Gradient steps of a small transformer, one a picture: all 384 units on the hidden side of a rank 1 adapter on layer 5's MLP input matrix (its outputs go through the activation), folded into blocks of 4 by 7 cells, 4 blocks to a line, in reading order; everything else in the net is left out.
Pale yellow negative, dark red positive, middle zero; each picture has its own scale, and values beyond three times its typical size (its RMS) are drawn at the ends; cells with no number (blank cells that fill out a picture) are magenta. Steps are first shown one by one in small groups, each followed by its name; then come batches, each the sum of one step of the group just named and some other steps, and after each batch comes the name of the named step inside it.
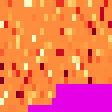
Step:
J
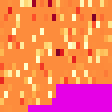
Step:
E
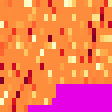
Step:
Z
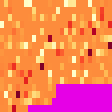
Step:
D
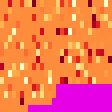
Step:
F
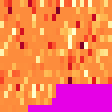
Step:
E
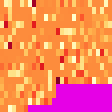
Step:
F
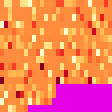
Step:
J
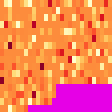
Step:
J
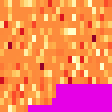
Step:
J
